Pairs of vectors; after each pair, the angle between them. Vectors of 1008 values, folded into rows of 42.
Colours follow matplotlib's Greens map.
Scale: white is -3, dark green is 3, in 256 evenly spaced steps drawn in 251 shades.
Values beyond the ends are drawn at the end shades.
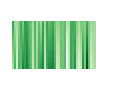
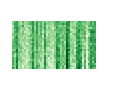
nearly opposite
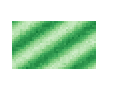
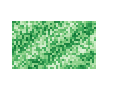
partly aligned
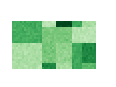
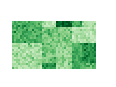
nearly parallel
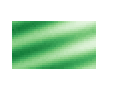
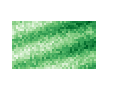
nearly opposite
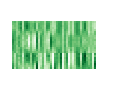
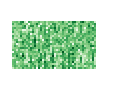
partly opposed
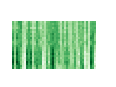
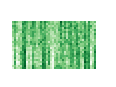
nearly opposite
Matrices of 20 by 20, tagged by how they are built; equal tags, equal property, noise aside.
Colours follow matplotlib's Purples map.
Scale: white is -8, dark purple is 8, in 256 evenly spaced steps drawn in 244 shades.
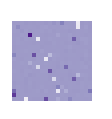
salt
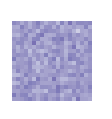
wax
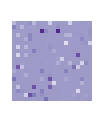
salt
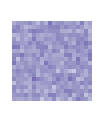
wax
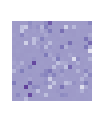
salt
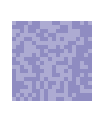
wax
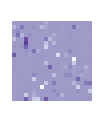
salt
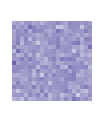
wax
